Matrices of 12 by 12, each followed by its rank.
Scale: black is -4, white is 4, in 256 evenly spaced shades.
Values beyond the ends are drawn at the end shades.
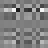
one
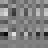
one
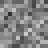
full rank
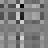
one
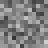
full rank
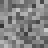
full rank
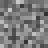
full rank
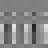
one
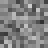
full rank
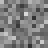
full rank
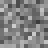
full rank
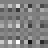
one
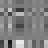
one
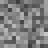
full rank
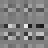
one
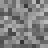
full rank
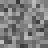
full rank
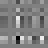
one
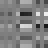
one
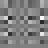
one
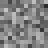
full rank
